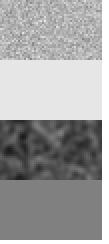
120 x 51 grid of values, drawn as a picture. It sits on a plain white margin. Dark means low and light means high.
The table splits into 4 rows of 1 panel. Panel 1,1: high, fine-grained. Panel 2,1: very high, flat. Panel 3,1: low, blotchy. Panel 4,1: middling, flat.
